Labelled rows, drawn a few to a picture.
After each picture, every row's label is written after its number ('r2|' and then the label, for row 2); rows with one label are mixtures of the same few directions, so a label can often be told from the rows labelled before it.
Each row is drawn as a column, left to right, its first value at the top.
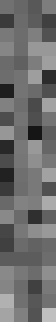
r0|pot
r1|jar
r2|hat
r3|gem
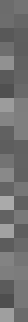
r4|gem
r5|hat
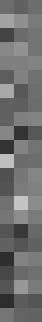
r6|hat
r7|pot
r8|pot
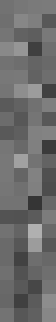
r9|hat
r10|hat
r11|pot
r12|pot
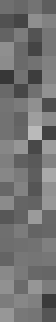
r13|gem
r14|hat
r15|hat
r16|pot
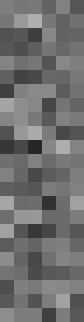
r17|gem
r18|hat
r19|hat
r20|gem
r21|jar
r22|pot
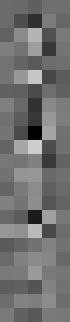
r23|gem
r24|hat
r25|hat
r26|hat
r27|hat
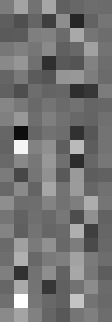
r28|gem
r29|jar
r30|gem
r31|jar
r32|gem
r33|hat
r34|pot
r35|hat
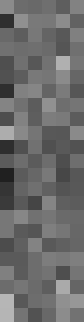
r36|pot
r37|hat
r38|gem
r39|gem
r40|jar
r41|pot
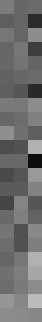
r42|pot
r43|pot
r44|hat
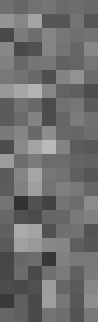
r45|hat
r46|pot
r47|pot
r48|gem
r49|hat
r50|gem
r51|pot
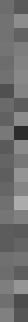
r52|pot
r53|pot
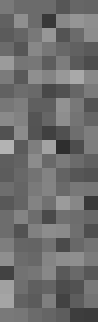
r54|jar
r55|hat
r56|hat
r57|hat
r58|gem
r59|gem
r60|gem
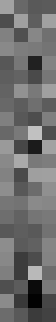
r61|jar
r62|hat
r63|jar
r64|pot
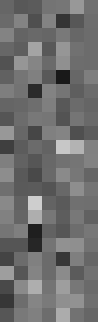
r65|jar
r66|jar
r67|pot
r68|hat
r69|gem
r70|jar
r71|hat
